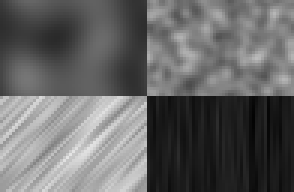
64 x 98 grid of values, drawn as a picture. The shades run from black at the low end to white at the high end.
The table splits into 2 rows of 2 panels. Panel 1,1: low, smooth. Panel 1,2: middling, blotchy. Panel 2,1: high, slanting up to the right. Panel 2,2: very low, streaked downward, faint in contrast.
